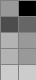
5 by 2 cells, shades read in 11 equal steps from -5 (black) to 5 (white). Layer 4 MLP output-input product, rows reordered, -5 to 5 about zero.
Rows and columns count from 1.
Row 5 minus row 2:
5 4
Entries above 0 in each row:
1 0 2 2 2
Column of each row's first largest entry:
1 2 1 1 1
